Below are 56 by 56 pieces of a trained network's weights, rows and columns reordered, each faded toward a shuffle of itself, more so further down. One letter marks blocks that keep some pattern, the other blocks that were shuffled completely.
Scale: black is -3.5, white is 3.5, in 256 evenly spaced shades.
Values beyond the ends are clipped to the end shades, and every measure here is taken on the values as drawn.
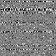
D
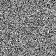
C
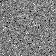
C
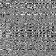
D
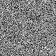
C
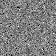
C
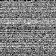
D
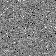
C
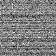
D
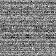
D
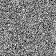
C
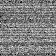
D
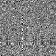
D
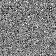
C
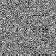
D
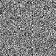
D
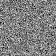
C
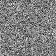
C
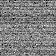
D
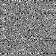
D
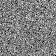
C
